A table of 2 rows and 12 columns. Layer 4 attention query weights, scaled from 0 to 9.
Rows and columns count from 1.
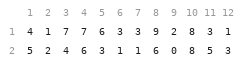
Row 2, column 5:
3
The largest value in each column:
5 2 7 7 6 3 3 9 2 8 5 3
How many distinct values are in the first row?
8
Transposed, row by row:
4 5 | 1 2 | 7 4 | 7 6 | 6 3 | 3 1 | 3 1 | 9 6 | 2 0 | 8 8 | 3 5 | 1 3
